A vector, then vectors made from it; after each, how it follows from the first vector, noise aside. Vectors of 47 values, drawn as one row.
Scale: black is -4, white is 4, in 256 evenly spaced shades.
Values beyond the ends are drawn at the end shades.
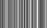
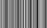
negated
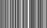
wrapped around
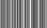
wrapped around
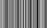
negated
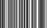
scaled up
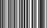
scaled up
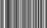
wrapped around
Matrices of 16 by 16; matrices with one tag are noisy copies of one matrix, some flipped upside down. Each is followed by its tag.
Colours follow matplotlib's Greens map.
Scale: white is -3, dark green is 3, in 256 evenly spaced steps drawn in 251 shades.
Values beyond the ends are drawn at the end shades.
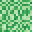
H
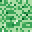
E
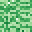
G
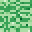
G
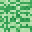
G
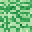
G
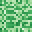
E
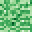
G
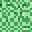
H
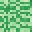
G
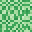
H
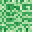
E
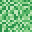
H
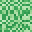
H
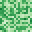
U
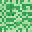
E
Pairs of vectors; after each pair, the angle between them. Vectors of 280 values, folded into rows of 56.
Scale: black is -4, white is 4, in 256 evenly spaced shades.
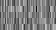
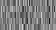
partly aligned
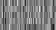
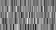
partly aligned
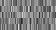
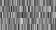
nearly opposite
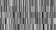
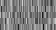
nearly parallel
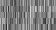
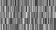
partly aligned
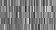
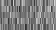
partly aligned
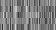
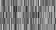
nearly opposite
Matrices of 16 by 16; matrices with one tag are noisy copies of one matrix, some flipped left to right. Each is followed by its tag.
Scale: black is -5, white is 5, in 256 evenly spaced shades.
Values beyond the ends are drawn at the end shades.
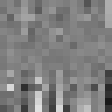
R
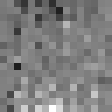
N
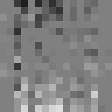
N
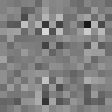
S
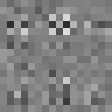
S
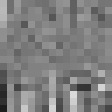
R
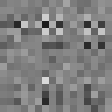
S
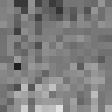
N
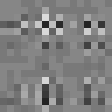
S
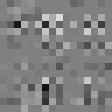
S
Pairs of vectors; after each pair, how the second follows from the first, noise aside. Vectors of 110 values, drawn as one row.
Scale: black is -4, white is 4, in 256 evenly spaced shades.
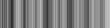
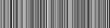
sign-scrambled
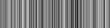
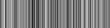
reversed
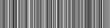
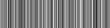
reversed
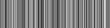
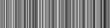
sign-scrambled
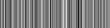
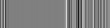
partly zeroed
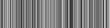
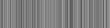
shrunk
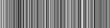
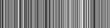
sign-scrambled
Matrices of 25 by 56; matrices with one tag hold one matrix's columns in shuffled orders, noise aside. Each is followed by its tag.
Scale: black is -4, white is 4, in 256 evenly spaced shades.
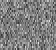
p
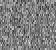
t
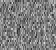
t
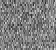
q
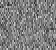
q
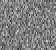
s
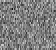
p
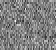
p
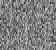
t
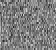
t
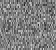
q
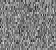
t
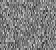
s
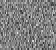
s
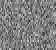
s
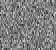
s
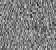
q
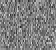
t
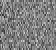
s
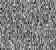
p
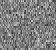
s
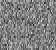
p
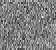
p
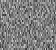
s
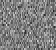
s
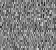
q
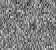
q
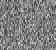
t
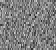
s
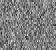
s
